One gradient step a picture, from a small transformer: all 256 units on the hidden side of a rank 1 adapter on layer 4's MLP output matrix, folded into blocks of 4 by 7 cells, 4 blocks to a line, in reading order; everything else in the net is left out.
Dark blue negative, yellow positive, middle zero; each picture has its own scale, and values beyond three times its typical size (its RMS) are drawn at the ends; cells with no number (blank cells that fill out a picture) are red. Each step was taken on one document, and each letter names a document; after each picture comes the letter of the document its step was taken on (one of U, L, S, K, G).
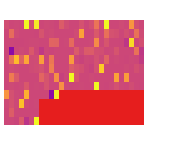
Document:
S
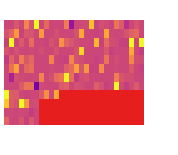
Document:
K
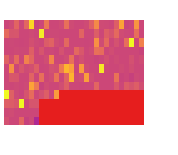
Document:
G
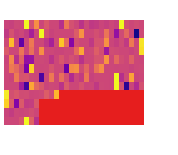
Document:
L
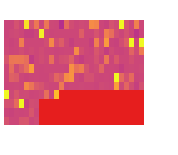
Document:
L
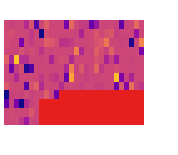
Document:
L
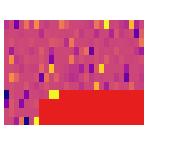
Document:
S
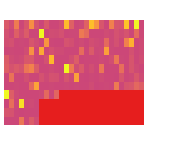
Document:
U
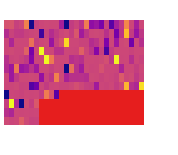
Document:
G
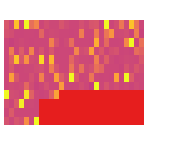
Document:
S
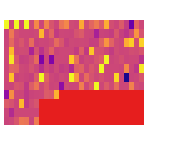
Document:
S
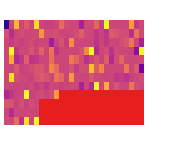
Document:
S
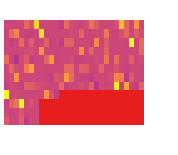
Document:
K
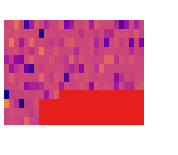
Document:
K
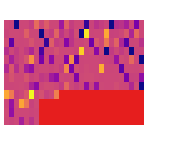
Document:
U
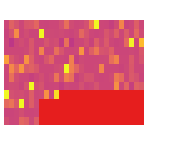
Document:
G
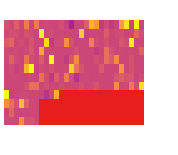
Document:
U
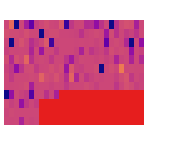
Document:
G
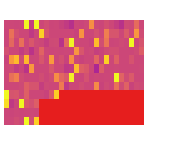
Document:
L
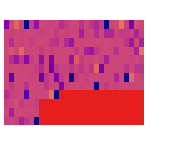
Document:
S
